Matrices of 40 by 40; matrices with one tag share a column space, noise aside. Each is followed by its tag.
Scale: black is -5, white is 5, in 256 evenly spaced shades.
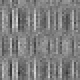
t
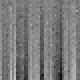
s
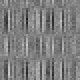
t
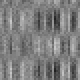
t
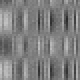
t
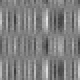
t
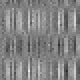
t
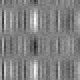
t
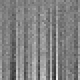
s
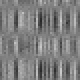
t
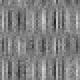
t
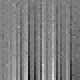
s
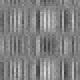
t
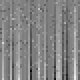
s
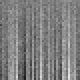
s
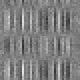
t
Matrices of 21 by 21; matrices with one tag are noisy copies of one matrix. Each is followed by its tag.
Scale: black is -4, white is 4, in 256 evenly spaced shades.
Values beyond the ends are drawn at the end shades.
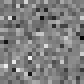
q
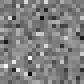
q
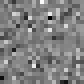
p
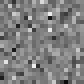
p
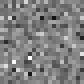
q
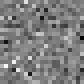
q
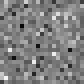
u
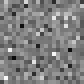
u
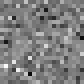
q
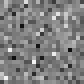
u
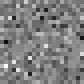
q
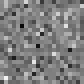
u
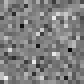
u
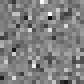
p
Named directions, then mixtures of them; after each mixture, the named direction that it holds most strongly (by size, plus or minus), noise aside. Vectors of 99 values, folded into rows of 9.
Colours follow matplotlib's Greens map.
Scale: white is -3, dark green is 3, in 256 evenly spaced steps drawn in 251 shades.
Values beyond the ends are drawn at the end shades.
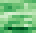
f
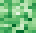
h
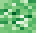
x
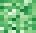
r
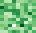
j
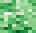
j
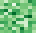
x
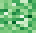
x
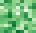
h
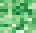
h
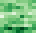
f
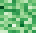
j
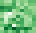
f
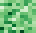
r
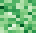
j
